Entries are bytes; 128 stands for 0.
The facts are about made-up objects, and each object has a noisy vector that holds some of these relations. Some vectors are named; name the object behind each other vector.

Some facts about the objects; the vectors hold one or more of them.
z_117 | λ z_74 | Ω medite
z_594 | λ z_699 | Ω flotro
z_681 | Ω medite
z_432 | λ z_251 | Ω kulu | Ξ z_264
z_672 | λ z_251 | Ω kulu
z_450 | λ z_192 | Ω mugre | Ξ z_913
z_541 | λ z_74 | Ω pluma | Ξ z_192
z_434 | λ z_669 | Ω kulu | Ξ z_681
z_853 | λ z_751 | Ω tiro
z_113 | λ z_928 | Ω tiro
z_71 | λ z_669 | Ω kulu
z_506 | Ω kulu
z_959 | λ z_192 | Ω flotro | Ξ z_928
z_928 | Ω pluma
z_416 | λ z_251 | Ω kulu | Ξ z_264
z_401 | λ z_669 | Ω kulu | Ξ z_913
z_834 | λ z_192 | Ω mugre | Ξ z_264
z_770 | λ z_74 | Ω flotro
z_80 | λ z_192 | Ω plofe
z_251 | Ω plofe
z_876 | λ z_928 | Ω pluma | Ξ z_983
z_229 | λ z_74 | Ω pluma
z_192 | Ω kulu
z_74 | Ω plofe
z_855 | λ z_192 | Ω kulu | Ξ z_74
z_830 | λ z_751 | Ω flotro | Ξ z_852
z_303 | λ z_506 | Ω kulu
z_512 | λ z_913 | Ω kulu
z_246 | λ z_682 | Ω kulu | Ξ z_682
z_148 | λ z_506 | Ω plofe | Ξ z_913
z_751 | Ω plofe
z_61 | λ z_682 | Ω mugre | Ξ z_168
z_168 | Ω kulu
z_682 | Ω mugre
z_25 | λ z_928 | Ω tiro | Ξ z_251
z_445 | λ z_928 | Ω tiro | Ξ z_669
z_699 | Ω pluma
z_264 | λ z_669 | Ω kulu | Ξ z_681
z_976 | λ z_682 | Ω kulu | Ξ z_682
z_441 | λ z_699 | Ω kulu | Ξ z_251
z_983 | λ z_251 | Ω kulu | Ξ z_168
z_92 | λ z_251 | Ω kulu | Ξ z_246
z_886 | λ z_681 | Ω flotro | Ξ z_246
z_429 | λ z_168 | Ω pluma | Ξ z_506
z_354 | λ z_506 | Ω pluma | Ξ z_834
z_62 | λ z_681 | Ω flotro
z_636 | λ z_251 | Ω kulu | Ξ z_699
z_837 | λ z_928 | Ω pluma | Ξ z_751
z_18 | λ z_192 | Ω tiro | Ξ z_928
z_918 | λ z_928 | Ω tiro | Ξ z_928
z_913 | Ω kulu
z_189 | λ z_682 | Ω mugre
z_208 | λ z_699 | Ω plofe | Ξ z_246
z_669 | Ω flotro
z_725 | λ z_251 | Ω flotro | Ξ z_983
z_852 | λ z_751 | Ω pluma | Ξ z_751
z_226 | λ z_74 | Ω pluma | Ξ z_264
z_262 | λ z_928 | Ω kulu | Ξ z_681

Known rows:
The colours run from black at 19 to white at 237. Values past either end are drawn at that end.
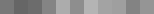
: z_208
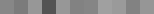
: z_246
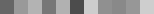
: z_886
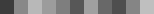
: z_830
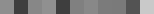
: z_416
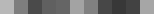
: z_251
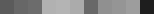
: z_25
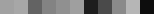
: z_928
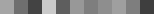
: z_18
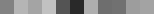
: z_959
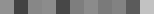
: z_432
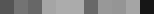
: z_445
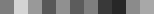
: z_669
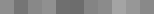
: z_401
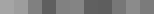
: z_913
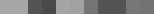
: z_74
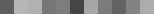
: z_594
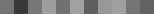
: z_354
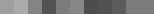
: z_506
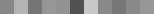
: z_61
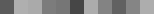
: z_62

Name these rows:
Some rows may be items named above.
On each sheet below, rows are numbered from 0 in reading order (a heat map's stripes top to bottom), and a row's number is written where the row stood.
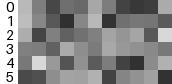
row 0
z_251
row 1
z_699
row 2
z_92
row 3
z_148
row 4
z_669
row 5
z_837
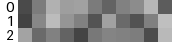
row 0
z_262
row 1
z_830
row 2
z_672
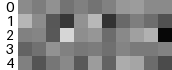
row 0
z_855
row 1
z_699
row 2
z_918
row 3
z_264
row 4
z_429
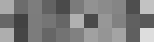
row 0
z_636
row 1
z_852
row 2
z_92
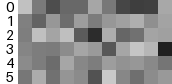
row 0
z_251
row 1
z_976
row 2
z_959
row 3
z_876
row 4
z_148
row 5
z_61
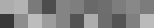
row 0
z_168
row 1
z_830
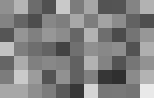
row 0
z_682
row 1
z_853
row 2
z_834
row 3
z_983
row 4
z_189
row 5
z_669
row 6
z_725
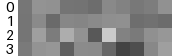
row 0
z_117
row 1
z_80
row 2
z_450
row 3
z_681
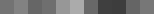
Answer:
z_751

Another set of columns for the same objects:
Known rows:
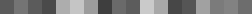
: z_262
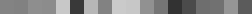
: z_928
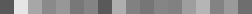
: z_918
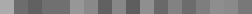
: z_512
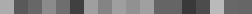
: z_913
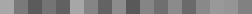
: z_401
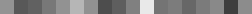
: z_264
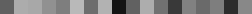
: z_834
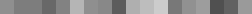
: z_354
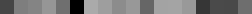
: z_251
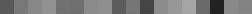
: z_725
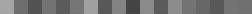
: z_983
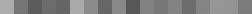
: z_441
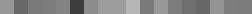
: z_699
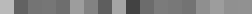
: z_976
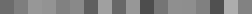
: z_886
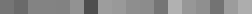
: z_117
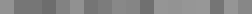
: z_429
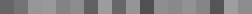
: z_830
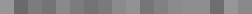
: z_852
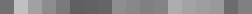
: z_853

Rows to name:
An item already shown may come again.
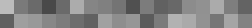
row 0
z_855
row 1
z_208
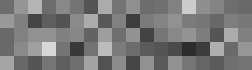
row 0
z_80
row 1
z_636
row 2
z_886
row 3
z_682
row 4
z_983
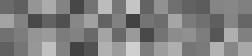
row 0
z_669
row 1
z_92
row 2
z_886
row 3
z_74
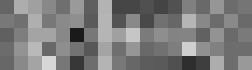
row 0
z_450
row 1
z_959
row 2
z_751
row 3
z_80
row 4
z_682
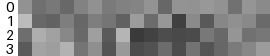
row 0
z_429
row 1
z_246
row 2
z_450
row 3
z_189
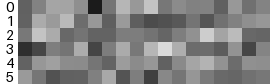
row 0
z_751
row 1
z_61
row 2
z_18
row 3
z_681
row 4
z_148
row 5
z_672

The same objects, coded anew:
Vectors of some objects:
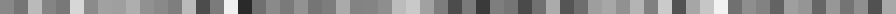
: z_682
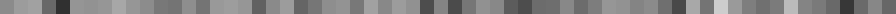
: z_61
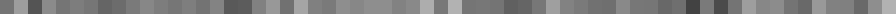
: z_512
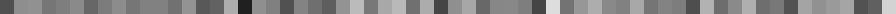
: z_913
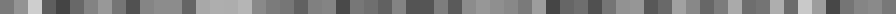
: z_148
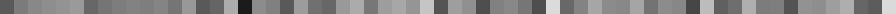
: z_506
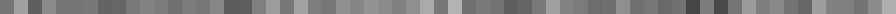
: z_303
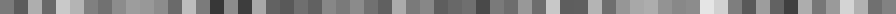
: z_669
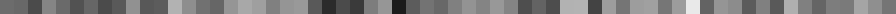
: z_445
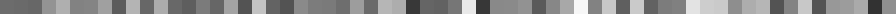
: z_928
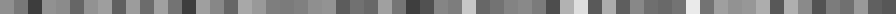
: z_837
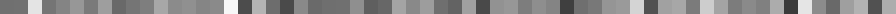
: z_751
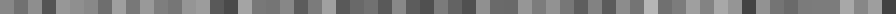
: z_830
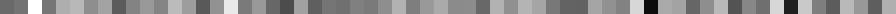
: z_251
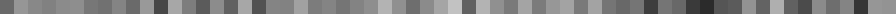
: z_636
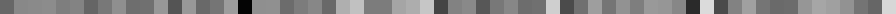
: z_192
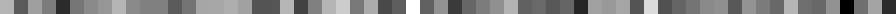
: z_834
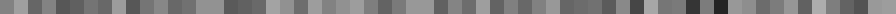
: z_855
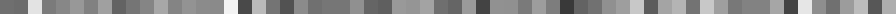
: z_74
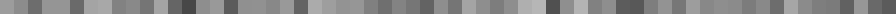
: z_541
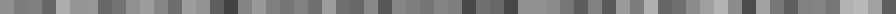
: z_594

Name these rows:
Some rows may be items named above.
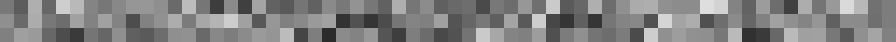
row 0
z_669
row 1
z_208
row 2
z_18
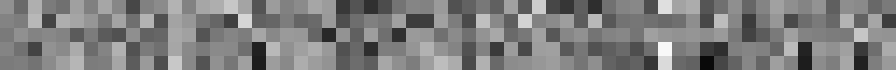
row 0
z_208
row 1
z_725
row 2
z_853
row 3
z_246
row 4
z_92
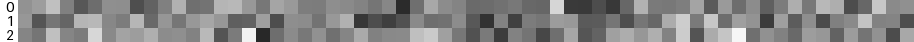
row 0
z_80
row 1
z_886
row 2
z_682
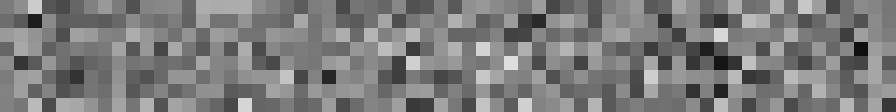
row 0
z_148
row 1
z_262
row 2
z_189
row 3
z_983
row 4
z_264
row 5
z_18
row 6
z_855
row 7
z_725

